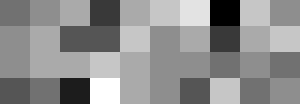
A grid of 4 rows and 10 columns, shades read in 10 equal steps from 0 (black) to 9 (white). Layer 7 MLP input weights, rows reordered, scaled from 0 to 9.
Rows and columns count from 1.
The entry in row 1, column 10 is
5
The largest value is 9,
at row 4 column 4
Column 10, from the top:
5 7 4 5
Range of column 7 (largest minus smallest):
5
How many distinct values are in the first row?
7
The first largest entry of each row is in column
7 5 4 4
